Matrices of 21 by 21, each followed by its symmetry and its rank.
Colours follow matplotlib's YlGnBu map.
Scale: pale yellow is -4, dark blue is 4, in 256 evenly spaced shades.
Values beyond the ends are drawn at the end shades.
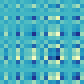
symmetric, rank one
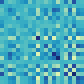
symmetric, rank three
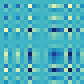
symmetric, rank one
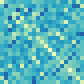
symmetric, full rank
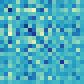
symmetric, rank three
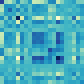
symmetric, rank three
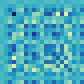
symmetric, rank two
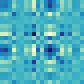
symmetric, rank two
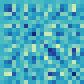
symmetric, rank three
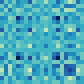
symmetric, rank two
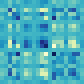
symmetric, rank two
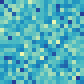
symmetric, full rank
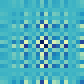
symmetric, rank one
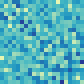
symmetric, full rank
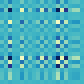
symmetric, rank one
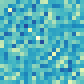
symmetric, full rank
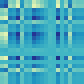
symmetric, rank one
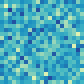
symmetric, full rank
